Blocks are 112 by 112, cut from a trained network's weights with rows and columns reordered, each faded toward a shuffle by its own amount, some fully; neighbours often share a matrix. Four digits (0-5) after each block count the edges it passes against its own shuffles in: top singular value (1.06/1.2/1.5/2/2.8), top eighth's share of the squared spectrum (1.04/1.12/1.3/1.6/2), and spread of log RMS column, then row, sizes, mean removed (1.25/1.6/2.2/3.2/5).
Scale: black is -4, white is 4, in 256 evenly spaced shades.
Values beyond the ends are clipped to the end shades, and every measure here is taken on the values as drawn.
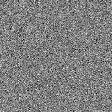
3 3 1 0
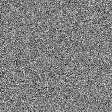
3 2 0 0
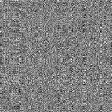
4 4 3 2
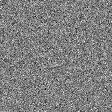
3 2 0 0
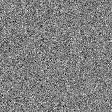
2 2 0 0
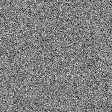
0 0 0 0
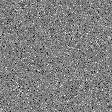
0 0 0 0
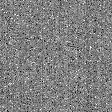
2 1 0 0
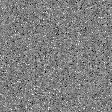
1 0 0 0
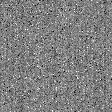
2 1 0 0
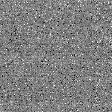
2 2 2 0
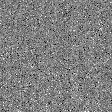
1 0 0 0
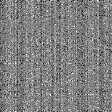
4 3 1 3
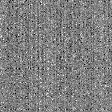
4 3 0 2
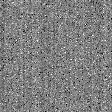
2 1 0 1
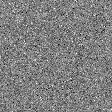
0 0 0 0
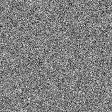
2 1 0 0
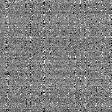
3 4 4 0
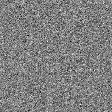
3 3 1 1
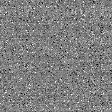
2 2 2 0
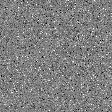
0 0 0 0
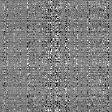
4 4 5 1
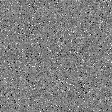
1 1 1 0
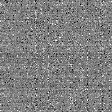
3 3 3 0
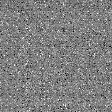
2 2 2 0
